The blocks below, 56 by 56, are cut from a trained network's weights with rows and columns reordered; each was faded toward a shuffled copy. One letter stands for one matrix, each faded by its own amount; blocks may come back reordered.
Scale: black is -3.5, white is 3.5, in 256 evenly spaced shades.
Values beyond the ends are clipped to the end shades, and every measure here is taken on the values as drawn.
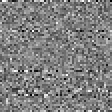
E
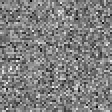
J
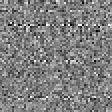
E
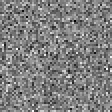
J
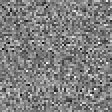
J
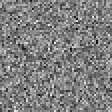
J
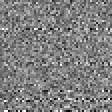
E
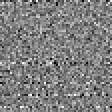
E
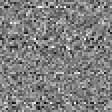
E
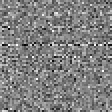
E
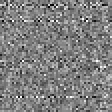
E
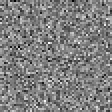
J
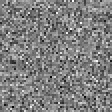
J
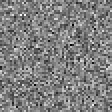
J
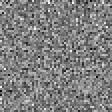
J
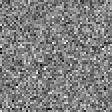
J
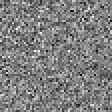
J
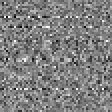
E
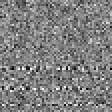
E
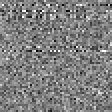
E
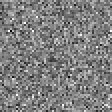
J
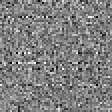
E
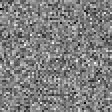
J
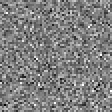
J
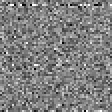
E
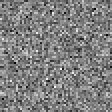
J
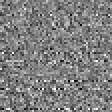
E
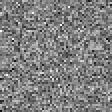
J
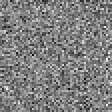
J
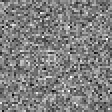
J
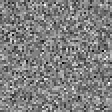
J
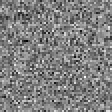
J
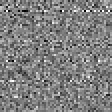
E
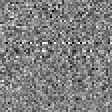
E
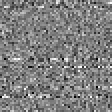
E
